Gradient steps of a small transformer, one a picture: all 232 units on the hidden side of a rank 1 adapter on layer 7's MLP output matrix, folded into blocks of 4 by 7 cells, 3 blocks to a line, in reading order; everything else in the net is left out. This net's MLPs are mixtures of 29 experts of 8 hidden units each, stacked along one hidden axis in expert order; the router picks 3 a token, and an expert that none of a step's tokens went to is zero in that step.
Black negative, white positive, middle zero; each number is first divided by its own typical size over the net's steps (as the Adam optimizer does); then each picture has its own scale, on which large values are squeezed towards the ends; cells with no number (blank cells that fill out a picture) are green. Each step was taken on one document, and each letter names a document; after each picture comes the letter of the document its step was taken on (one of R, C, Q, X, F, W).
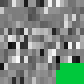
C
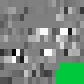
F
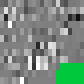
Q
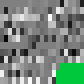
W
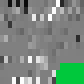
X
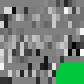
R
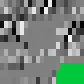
W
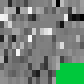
Q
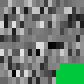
R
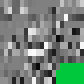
C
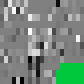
X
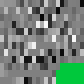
W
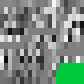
R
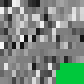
C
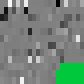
X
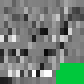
W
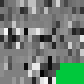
C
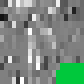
X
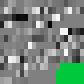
F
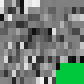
C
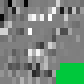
X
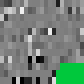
Q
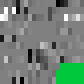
X
